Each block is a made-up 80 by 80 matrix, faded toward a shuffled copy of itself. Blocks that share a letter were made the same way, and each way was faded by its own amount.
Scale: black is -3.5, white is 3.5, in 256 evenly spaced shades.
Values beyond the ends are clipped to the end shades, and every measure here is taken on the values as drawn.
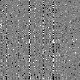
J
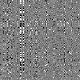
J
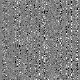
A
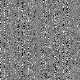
A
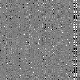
J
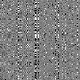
J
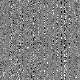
A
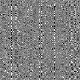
J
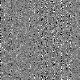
A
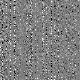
A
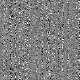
A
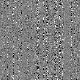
A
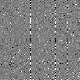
J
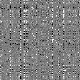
J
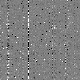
J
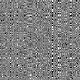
J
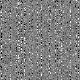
A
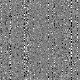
A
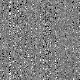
A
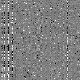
J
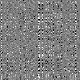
J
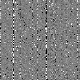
J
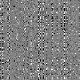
J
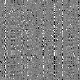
J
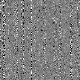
A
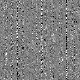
A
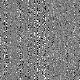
A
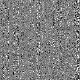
A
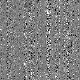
A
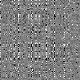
J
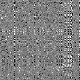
J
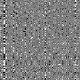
J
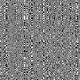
J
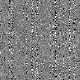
A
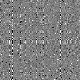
J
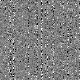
A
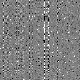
J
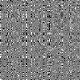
J
